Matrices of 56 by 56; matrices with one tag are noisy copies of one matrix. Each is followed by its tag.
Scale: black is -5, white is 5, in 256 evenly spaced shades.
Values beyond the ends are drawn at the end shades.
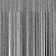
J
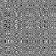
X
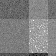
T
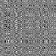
X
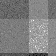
T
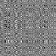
X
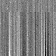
J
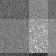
T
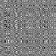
X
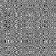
X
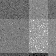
T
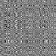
X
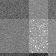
T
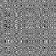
X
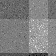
T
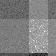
T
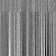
J
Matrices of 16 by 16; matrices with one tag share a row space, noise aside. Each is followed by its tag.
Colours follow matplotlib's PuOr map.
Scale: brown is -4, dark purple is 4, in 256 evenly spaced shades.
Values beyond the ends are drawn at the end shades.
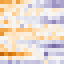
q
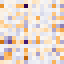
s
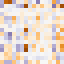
s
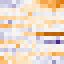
q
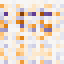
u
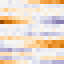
q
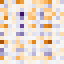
u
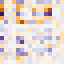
u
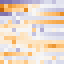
q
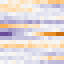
q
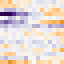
q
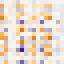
u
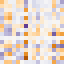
s
